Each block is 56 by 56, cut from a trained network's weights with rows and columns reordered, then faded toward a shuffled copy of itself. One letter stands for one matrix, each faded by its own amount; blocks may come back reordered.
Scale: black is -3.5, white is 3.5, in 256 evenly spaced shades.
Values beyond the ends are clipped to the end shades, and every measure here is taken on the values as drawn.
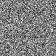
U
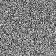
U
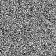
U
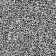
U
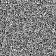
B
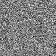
U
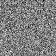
B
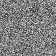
B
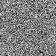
U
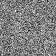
B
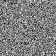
B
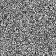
U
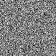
B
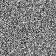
U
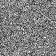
B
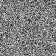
U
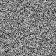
U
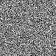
B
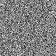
B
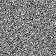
B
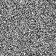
U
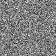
U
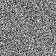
B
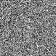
B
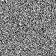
B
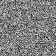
U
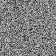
U
